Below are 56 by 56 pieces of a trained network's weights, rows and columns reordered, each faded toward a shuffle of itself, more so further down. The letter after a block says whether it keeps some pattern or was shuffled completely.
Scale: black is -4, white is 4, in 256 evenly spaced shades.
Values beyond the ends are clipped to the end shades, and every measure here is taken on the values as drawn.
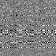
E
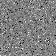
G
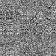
E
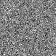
G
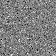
G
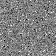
G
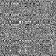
E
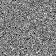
G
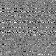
E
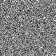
G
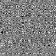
E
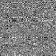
E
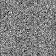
E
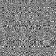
E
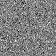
G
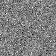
G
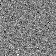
G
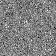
G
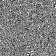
G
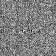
E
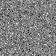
G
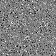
G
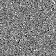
G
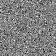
G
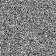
G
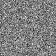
E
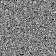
G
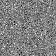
G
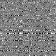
E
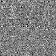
E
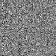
E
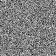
G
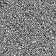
G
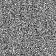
E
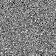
G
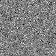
G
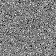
G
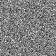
G
